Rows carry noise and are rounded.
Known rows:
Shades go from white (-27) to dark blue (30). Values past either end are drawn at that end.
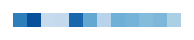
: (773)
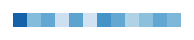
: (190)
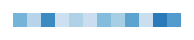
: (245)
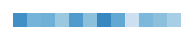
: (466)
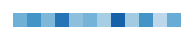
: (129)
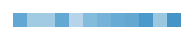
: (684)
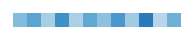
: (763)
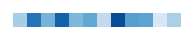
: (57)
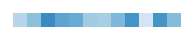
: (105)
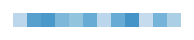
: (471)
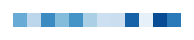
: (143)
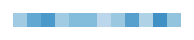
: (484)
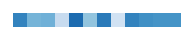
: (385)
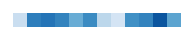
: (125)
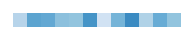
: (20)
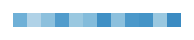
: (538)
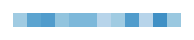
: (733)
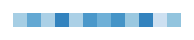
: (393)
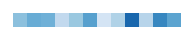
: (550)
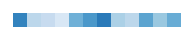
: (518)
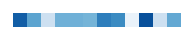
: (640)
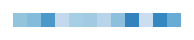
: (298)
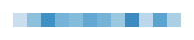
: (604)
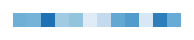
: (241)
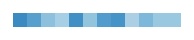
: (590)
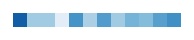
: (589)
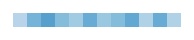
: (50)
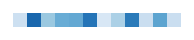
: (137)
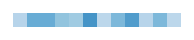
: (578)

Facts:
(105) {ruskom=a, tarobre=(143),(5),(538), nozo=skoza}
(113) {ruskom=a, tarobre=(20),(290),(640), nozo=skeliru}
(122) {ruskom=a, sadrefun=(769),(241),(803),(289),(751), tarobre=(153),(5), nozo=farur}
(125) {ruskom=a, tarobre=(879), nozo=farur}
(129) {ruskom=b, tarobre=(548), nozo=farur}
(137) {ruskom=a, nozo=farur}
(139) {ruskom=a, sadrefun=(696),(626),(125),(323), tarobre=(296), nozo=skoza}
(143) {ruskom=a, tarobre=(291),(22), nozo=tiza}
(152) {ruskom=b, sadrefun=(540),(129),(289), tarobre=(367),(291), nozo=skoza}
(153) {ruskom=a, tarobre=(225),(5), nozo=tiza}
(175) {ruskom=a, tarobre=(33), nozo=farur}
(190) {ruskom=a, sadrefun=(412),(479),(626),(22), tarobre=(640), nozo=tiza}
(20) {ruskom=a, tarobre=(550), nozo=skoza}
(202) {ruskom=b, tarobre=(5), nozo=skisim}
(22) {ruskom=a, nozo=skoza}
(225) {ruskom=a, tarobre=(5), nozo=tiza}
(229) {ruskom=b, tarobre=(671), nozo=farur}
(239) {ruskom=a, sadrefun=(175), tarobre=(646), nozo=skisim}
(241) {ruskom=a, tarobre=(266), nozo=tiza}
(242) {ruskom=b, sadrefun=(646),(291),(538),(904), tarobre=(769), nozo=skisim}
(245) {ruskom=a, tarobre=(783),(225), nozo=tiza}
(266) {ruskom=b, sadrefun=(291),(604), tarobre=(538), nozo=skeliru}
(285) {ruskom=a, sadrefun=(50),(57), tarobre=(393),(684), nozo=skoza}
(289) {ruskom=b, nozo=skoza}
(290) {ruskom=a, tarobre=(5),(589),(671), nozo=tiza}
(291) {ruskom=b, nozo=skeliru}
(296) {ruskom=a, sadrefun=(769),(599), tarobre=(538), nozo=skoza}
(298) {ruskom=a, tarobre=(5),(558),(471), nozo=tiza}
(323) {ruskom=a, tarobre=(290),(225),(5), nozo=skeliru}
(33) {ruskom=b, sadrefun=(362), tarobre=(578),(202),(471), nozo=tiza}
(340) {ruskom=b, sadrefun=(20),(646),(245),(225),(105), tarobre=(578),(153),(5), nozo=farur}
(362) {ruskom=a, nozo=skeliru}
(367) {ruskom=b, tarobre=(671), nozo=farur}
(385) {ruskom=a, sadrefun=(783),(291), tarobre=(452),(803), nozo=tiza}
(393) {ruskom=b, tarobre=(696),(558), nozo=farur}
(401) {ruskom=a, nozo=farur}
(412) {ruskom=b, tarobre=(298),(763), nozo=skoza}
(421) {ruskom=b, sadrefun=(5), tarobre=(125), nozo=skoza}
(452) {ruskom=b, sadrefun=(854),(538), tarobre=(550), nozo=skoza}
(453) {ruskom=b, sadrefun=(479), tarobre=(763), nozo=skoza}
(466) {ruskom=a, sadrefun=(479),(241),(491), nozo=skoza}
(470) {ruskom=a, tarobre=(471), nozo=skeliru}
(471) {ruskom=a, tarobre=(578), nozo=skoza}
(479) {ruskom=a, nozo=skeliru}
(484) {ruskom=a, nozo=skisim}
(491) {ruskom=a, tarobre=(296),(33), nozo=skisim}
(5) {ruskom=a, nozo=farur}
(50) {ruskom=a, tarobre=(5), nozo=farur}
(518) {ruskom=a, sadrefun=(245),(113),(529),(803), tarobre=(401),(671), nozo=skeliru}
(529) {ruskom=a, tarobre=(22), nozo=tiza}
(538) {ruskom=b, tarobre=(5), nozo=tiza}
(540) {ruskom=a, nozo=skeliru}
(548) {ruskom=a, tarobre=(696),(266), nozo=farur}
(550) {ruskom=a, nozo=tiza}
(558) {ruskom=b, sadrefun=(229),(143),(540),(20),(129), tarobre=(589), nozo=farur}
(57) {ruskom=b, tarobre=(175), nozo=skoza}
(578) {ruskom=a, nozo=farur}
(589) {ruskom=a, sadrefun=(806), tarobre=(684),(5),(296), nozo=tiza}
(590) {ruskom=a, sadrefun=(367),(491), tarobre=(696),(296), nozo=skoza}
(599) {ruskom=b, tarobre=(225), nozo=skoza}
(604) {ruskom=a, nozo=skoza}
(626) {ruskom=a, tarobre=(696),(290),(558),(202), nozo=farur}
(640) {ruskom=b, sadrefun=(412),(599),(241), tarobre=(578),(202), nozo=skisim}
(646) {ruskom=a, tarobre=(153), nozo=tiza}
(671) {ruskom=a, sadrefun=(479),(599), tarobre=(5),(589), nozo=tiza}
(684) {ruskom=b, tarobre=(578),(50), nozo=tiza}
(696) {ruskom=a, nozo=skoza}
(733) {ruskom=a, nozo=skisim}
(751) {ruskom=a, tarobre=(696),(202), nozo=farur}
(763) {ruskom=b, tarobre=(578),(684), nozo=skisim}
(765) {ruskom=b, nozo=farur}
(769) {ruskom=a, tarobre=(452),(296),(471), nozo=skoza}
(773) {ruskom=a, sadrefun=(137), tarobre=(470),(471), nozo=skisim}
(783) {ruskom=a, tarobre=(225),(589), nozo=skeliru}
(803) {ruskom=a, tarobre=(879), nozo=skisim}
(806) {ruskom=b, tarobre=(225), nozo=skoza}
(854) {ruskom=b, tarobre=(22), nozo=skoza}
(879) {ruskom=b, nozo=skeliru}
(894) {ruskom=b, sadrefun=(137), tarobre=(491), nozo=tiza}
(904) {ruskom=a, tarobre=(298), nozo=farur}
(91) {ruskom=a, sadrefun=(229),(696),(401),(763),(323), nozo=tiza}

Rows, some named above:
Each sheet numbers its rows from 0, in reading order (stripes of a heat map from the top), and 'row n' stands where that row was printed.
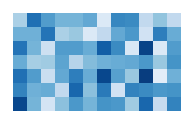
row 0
(175)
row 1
(241)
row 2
(340)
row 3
(684)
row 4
(242)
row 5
(385)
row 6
(33)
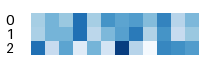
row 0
(765)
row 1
(412)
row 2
(239)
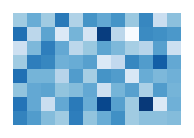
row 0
(393)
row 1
(239)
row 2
(479)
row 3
(803)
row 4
(122)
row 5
(540)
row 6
(242)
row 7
(139)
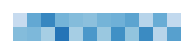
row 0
(904)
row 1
(289)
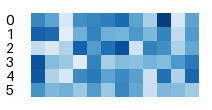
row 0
(452)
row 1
(894)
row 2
(291)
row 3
(91)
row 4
(152)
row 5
(466)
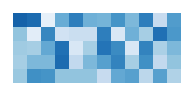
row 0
(894)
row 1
(646)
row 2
(599)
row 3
(412)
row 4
(491)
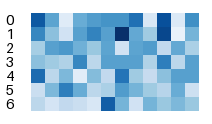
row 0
(558)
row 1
(266)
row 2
(769)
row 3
(229)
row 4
(671)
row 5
(479)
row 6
(401)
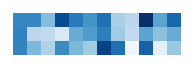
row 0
(421)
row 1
(518)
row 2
(453)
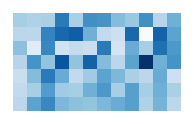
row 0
(367)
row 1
(22)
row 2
(646)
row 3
(879)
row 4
(479)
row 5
(783)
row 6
(904)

